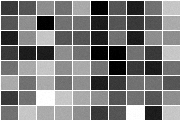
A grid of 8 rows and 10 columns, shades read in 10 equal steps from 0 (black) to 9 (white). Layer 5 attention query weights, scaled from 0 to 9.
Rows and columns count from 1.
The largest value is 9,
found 2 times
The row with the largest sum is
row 8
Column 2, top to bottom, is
3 5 5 1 6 4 4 7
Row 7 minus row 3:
1 -1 2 4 3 4 -1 3 -2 0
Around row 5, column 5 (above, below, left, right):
4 5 5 4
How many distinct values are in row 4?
6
